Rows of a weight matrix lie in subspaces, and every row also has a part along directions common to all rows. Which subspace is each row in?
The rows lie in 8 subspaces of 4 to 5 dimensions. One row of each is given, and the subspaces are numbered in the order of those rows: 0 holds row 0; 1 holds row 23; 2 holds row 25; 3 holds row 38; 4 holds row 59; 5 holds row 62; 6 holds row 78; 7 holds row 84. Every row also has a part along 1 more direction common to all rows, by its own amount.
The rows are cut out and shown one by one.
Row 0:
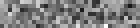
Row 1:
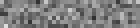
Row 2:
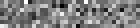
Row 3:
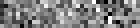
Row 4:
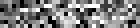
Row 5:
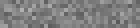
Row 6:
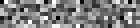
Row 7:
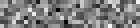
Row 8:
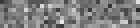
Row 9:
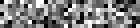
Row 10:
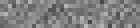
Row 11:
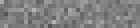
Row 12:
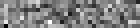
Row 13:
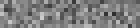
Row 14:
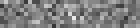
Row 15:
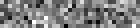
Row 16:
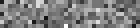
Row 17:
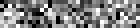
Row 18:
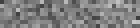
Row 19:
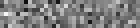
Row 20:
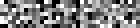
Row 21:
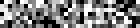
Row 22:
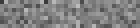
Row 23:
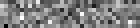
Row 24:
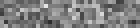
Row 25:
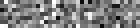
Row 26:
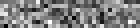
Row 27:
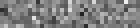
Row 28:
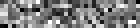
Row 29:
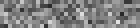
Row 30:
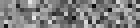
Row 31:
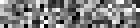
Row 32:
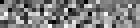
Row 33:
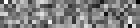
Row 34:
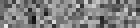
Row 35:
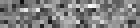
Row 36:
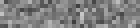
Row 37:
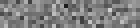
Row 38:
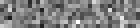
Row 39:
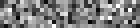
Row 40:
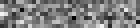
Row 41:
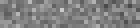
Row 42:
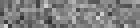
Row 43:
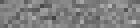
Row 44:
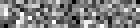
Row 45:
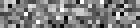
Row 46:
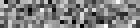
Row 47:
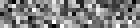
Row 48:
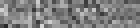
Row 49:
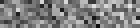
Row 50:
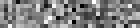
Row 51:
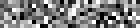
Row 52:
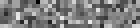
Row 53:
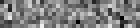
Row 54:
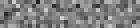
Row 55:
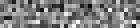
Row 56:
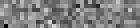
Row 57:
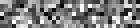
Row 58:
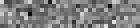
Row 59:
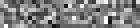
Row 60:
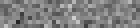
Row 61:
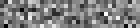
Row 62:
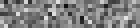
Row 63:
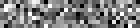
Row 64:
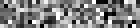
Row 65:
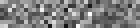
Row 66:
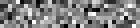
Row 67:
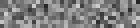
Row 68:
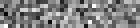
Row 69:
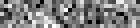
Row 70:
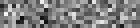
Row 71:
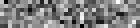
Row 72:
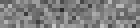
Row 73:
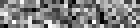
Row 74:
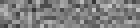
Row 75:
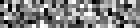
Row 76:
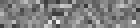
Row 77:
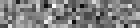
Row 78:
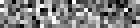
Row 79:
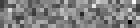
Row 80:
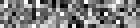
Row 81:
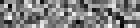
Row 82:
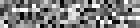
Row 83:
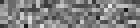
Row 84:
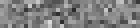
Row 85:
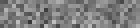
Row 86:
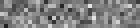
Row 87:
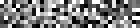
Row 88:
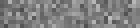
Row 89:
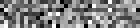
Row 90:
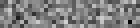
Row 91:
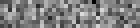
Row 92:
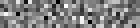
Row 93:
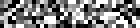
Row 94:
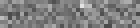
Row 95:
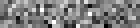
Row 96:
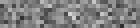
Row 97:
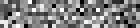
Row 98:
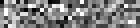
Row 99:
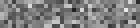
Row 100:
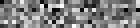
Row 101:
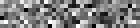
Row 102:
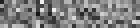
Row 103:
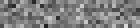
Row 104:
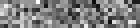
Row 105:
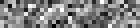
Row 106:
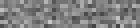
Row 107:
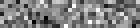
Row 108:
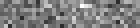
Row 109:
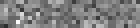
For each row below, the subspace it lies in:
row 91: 3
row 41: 6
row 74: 6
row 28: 7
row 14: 5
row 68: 5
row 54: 1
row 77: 3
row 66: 0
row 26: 1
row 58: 0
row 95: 2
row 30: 6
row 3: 4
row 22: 2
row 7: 1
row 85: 7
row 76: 7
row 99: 7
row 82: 1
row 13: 4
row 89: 5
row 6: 2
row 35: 2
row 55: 3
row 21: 0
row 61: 4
